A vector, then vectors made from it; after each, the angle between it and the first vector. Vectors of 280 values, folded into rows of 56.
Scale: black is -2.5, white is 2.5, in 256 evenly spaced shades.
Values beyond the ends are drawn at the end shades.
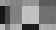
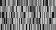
orthogonal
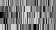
partly aligned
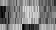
nearly parallel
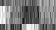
nearly opposite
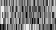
partly opposed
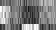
nearly opposite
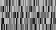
orthogonal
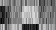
nearly parallel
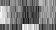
nearly opposite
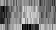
nearly parallel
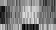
nearly parallel
